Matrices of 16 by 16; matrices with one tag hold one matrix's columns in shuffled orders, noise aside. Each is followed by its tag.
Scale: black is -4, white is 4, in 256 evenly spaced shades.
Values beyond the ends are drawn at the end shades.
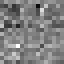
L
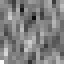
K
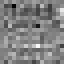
L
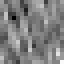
K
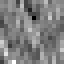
K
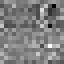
L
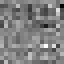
L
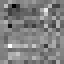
L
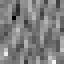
K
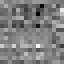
L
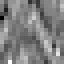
K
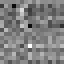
L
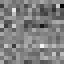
L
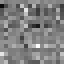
L
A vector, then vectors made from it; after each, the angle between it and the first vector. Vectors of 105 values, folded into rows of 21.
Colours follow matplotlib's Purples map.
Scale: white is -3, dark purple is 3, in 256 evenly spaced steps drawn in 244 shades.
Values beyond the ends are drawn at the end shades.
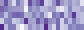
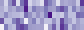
nearly opposite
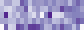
partly opposed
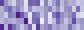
partly aligned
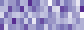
orthogonal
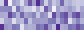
partly aligned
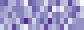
partly aligned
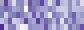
nearly parallel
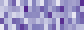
nearly opposite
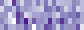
orthogonal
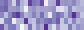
nearly parallel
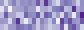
partly opposed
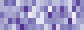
partly opposed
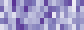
partly opposed
